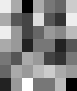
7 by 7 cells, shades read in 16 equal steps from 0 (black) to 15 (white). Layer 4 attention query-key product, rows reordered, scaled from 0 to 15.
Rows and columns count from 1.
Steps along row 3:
down down up up down up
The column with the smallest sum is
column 6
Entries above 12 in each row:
1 2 1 0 0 0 1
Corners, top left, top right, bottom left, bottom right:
14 12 2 0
